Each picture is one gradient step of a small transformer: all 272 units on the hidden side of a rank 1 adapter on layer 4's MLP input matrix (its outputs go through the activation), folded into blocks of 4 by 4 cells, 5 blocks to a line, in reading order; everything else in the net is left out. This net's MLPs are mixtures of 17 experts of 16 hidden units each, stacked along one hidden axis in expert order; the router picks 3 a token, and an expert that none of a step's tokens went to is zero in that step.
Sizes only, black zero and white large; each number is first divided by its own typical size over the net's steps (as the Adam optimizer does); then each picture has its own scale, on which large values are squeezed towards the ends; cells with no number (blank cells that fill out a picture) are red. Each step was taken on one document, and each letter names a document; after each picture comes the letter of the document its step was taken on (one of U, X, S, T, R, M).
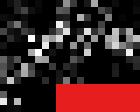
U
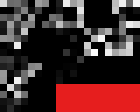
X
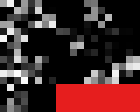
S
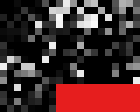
X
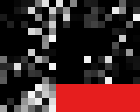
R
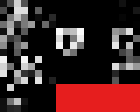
S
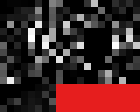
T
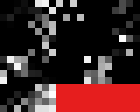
R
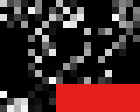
X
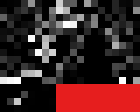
T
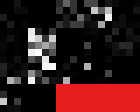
U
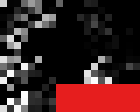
S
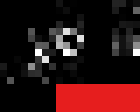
T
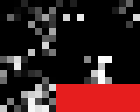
R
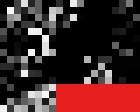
R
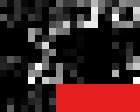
X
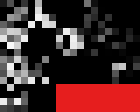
S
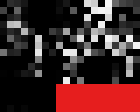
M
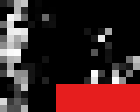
S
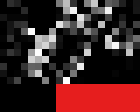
U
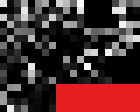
X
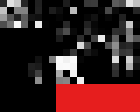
M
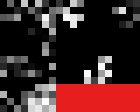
R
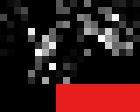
U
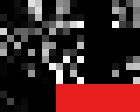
X
